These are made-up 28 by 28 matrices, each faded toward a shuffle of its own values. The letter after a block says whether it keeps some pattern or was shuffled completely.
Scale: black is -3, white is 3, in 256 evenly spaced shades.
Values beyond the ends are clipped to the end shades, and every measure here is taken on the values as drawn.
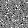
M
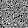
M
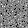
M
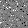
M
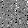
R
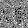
R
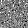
M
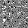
R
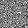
M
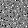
M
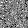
M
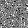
M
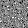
M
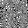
R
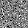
R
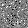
M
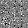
R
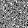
R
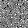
M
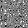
R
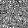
R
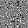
R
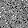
M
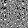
R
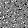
M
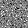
M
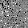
R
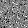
M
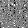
R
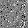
R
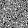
M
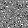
M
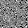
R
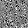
R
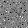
M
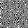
R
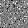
M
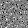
M
